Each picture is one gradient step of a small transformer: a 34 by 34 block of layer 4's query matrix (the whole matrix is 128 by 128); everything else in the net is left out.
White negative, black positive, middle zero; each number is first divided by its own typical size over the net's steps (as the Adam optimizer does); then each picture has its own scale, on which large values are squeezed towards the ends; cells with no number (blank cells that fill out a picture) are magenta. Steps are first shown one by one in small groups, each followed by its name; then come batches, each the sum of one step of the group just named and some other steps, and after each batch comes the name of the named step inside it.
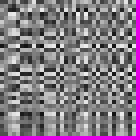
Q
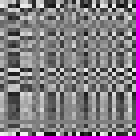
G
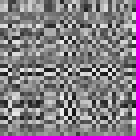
Q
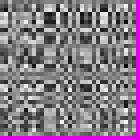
Q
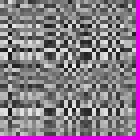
G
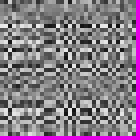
Q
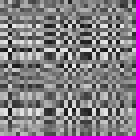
G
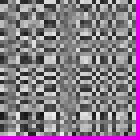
Q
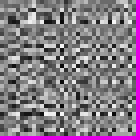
Q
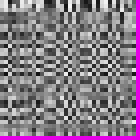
G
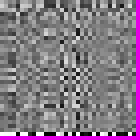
G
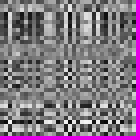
Q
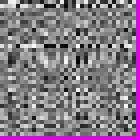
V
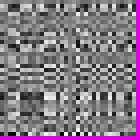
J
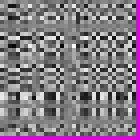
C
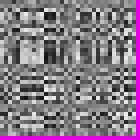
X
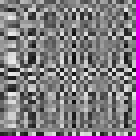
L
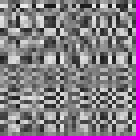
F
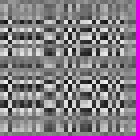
V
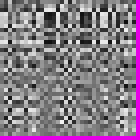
X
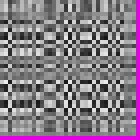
C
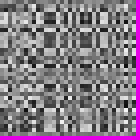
L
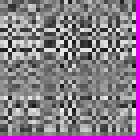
F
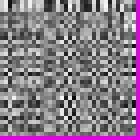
C
